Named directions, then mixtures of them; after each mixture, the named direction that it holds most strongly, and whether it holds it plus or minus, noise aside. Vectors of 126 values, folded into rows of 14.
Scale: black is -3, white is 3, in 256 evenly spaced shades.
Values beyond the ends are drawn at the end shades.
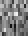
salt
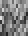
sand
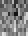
salt, minus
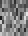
sand, minus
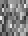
sand, plus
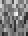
salt, plus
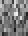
salt, plus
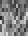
sand, minus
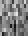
salt, plus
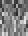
sand, minus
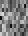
sand, minus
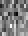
salt, minus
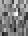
salt, plus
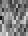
sand, minus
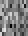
salt, plus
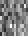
salt, minus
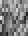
sand, plus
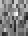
salt, plus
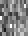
salt, minus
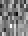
salt, minus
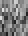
sand, plus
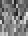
sand, minus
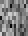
salt, plus
